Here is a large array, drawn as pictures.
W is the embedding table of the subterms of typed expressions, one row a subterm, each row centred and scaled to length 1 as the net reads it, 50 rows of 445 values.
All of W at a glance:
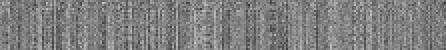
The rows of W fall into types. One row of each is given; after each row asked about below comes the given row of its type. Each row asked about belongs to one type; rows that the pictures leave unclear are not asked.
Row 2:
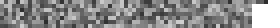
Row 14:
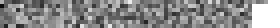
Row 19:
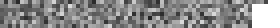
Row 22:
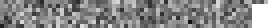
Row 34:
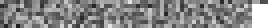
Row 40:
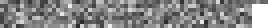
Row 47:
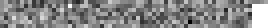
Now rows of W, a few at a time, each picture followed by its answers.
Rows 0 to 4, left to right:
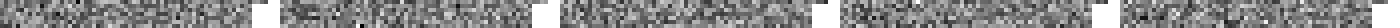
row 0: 34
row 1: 19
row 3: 2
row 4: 22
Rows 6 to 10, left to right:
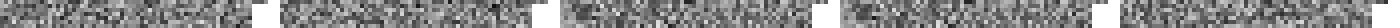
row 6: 22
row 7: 40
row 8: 47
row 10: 2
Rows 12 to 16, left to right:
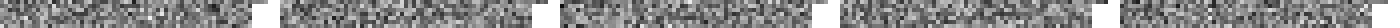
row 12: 47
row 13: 2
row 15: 2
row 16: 19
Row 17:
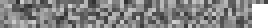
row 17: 47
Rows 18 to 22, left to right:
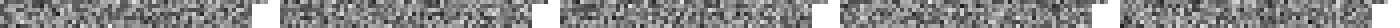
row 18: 14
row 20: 19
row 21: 40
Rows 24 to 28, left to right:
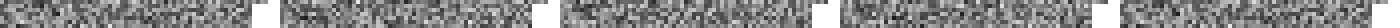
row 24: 14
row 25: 19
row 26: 47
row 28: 14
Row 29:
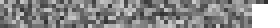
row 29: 2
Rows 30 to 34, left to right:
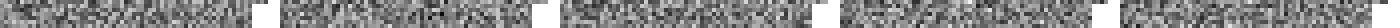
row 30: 47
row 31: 19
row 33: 22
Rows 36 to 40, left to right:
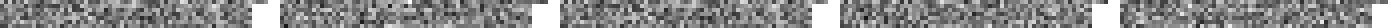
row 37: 2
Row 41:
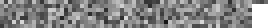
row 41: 22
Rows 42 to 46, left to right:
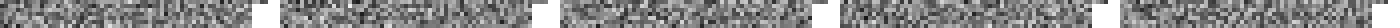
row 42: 34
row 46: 47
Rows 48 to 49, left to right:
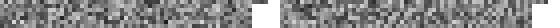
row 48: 22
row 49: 47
